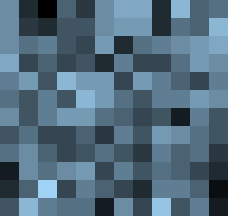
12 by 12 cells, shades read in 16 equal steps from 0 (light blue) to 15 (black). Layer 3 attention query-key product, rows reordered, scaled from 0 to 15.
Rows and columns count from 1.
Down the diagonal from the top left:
5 11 6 10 4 4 8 9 6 8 8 13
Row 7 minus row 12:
-4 7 0 -3 -3 -6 3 0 8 4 0 -4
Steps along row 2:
up up down same down down same up down up down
